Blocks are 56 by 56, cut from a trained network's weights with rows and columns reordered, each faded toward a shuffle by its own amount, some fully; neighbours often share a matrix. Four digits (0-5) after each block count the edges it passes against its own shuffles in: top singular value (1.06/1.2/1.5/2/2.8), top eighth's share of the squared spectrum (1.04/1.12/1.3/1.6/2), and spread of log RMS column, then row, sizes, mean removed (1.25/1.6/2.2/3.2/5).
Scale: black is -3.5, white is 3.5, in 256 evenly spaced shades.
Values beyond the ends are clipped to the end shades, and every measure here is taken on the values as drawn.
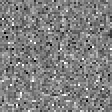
1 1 0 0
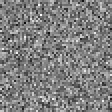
1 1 0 0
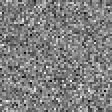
3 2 0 1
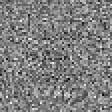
3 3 0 1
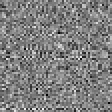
4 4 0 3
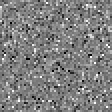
0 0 0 0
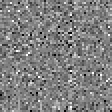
3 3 1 1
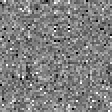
3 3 1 0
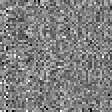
4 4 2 0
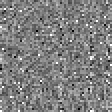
3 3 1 0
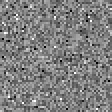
2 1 0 0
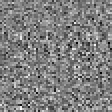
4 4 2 2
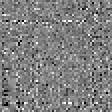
4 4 2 2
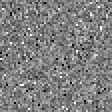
0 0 0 0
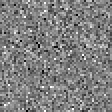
2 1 0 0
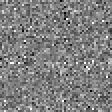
2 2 0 1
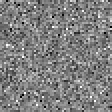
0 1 0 0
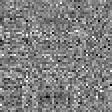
3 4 0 2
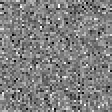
3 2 1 1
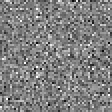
3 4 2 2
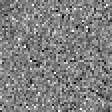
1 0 0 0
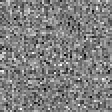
2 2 0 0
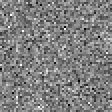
0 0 0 0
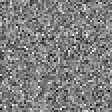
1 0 0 1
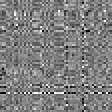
5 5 2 3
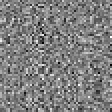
4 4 2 2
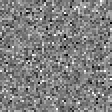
0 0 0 0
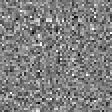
3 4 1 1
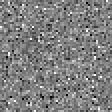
1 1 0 0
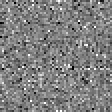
3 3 0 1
